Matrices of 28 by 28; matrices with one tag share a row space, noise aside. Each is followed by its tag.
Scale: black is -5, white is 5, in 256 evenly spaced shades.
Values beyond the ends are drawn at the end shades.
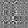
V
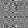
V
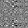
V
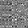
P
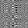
V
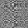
V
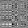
P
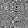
V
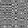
P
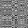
P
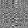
V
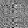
V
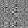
V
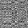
P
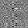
V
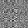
V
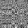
P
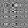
V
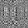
V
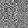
V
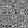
P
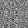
V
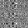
V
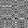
P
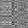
P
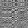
P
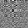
V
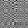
V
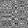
P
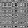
P
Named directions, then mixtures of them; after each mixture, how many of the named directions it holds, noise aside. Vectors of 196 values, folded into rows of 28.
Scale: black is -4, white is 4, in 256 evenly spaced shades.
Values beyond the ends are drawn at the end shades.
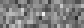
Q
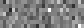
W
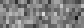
one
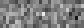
one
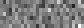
one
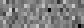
one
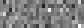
one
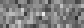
one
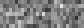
one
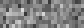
one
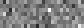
one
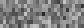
two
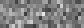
one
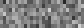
two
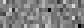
one
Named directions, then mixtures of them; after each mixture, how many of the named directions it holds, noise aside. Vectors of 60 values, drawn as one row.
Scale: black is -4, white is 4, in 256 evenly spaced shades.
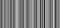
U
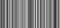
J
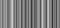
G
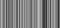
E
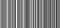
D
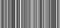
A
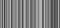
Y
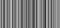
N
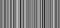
two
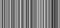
three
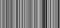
one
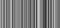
two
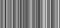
two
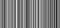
two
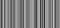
one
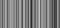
three
